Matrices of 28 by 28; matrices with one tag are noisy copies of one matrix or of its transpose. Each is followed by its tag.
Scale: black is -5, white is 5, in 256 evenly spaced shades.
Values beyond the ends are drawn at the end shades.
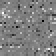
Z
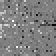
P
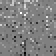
P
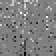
P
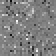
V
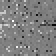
P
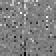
P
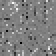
Z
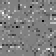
Z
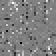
Z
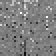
P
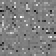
V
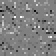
V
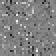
V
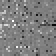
P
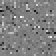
V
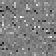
V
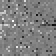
P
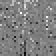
P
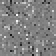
V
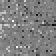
P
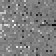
P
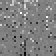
P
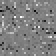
V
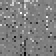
P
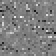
V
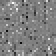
Z
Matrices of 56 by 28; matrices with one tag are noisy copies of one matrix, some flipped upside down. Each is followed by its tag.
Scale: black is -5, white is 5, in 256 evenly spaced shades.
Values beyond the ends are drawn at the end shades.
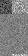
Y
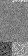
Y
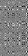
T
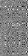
T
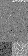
Y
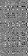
T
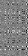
T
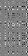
T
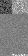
Y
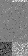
Y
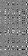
T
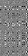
T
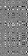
T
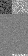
Y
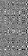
T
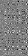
T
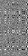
T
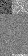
Y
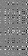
T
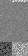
Y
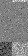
Y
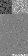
Y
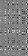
T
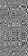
T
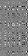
T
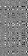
T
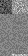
Y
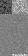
Y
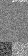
Y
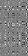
T
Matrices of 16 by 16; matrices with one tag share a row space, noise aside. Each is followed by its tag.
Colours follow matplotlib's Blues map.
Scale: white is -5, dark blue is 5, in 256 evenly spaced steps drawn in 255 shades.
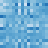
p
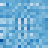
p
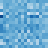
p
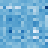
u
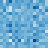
u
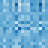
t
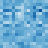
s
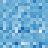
t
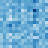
u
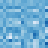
u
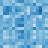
s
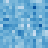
s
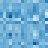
u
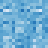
s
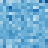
u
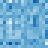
u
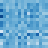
p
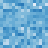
s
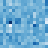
u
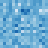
t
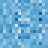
t
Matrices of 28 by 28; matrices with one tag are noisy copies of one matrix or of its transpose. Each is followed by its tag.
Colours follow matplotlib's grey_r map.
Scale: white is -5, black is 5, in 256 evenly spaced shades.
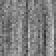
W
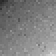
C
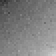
C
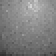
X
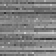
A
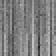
A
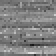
W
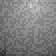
X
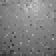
X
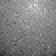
X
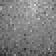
X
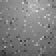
X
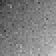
C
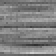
W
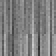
A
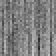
A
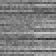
A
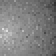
X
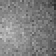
X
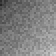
C
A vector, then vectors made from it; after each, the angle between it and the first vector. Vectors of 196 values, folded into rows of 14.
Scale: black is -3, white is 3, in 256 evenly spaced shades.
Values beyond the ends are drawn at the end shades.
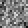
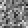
nearly opposite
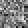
orthogonal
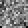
nearly parallel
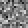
orthogonal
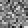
partly opposed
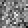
nearly parallel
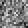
nearly parallel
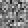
orthogonal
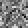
orthogonal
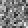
nearly opposite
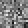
partly aligned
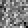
nearly parallel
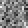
nearly opposite
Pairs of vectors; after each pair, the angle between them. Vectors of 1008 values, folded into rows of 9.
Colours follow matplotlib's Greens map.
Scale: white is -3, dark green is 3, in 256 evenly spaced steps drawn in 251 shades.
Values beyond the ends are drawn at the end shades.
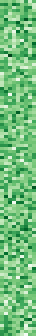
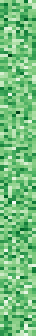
nearly parallel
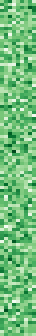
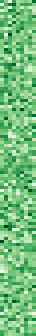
nearly opposite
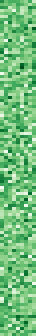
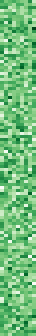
nearly parallel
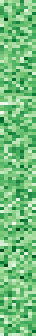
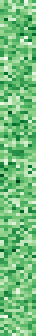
partly aligned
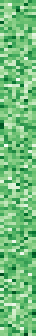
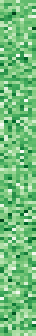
partly opposed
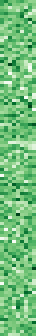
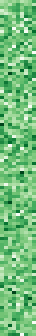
partly opposed
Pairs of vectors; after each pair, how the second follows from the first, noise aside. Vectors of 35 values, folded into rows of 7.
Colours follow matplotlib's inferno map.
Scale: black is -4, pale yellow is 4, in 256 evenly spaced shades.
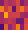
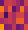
sign-scrambled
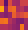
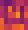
wrapped around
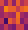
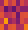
negated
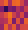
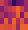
wrapped around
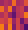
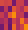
negated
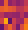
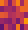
wrapped around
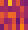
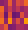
wrapped around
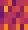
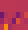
partly zeroed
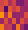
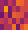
negated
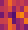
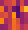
wrapped around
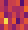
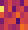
wrapped around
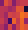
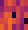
wrapped around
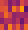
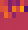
partly zeroed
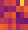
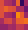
negated
